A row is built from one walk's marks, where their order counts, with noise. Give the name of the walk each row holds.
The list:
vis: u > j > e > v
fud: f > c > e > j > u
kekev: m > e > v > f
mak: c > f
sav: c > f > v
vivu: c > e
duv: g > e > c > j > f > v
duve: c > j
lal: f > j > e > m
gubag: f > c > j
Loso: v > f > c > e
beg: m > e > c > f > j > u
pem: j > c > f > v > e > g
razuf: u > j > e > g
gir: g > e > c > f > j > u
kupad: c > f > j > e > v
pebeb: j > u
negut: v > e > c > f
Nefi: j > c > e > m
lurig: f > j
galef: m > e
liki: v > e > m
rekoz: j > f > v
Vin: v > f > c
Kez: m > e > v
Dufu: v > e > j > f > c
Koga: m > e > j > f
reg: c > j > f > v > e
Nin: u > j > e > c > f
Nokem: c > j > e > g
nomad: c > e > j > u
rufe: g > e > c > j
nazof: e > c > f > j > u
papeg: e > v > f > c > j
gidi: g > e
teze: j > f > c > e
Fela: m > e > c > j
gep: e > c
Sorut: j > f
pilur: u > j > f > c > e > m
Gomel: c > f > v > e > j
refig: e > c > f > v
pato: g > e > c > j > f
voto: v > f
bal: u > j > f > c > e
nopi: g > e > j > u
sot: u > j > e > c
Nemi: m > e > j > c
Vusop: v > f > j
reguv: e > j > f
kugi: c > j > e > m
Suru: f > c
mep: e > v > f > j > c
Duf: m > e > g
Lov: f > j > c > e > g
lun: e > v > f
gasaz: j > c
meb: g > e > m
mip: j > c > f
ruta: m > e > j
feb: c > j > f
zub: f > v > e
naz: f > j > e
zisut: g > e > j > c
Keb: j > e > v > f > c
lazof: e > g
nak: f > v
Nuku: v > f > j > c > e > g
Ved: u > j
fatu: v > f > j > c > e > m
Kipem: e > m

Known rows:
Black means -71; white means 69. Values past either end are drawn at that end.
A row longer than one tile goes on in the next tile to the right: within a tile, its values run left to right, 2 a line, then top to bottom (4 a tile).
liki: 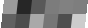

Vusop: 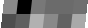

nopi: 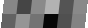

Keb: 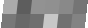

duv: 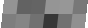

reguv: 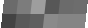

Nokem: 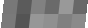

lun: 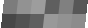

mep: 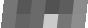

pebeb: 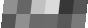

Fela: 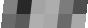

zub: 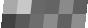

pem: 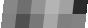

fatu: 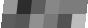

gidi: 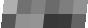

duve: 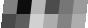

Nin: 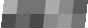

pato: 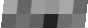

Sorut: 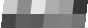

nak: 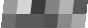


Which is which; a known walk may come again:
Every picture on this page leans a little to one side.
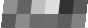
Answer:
pebeb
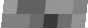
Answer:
duv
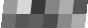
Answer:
nak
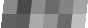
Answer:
kugi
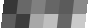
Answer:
Kipem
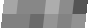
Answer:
rekoz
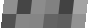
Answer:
nomad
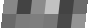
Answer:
beg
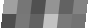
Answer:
bal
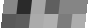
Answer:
Gomel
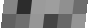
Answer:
rufe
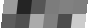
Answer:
liki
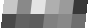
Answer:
Sorut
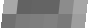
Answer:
kupad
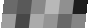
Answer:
Duf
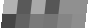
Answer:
feb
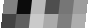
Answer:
duve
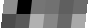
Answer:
Vusop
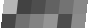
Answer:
Loso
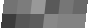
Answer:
reguv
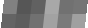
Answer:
pilur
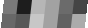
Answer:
ruta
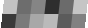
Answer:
vivu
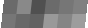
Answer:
refig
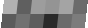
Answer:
pato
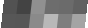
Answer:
papeg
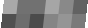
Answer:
Nin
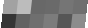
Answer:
naz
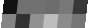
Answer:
lazof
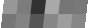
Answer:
vis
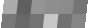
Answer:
Keb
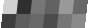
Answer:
voto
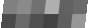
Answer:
fud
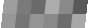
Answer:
Kez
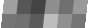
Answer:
sot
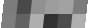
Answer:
meb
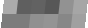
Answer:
sav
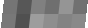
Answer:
Nokem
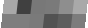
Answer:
zisut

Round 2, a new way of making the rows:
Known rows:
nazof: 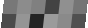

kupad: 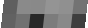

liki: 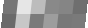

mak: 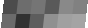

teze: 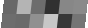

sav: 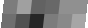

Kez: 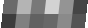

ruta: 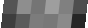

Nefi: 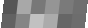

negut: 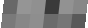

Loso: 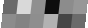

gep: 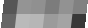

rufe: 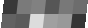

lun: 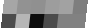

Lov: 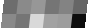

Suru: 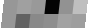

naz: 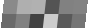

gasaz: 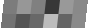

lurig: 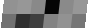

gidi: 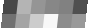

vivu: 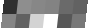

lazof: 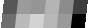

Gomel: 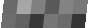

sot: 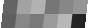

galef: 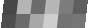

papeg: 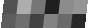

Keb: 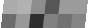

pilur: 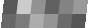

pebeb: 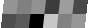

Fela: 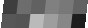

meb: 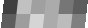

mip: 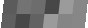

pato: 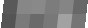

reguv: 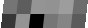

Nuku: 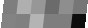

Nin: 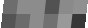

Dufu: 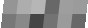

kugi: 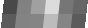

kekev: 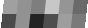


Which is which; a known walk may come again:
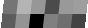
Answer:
mep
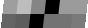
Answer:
Vusop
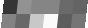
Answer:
vivu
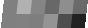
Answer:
pem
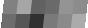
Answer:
sav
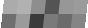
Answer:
Keb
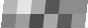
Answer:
zub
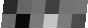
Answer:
duve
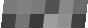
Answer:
beg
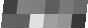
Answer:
rufe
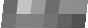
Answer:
fatu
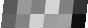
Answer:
Duf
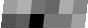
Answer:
rekoz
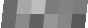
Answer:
lal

